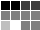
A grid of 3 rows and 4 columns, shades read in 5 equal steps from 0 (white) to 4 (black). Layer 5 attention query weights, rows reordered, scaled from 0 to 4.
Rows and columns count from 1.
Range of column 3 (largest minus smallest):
1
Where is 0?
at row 3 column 2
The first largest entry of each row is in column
1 1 3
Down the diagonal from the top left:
4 2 2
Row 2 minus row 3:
1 2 0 0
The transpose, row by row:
4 2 1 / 4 2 0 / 3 2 2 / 3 2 2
